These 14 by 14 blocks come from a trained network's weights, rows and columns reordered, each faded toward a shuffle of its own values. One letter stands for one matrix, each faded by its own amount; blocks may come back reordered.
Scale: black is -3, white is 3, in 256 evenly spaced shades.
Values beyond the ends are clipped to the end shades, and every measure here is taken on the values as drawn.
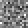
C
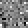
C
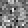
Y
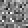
C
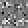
C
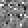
C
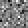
C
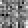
Y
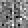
Y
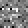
C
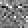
C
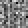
Y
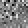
C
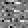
C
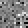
C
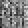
Y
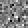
C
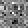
Y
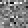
C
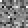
C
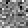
C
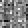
Y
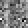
Y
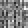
Y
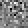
C
